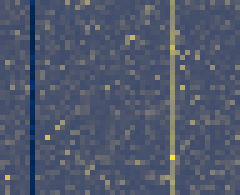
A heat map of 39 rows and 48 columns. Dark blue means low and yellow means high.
The values are skewed, with a long tail toward high values. Columns 7 and 35 stand out from the rest. No overall slope runs across the table. Overall the values sit about 30% of the way up the scale.
